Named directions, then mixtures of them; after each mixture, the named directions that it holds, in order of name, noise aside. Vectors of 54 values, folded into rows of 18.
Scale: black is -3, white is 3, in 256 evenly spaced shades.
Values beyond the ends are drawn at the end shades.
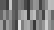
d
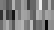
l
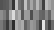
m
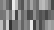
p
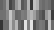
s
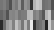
l, s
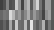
m, s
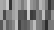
d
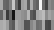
d, l, s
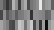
l, m, p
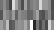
l, p, s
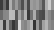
d, m, p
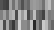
d, m, p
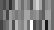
l, m, s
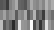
d, m, p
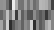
p
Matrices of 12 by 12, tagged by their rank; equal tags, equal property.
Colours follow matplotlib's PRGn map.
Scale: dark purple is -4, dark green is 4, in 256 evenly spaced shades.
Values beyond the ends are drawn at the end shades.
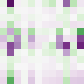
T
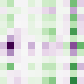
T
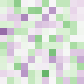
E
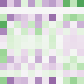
T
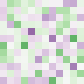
E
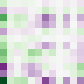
T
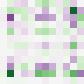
T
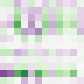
T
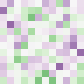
E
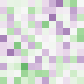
E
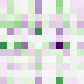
T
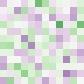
E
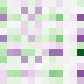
T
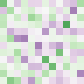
E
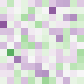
E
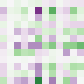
T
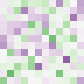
E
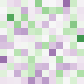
E
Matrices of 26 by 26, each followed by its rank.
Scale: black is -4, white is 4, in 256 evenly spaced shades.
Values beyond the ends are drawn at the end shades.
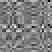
three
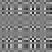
one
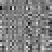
three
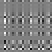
one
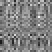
three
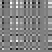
one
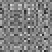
three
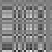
one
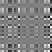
one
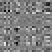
three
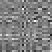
three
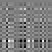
one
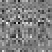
three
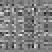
three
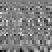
three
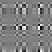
one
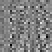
three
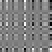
one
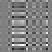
one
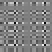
one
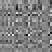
three
